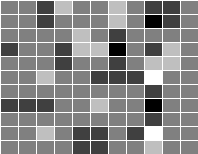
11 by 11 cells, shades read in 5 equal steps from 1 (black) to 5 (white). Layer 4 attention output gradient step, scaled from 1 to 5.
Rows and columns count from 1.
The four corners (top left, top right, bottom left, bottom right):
3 3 3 3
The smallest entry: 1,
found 3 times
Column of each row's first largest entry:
4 7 5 5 9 9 1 6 1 9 9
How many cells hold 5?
2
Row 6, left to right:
3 3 4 3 3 2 2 2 5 3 3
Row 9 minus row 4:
1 0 0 1 -1 -1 2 0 0 -1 0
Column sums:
31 32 32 32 33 32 30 31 31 33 33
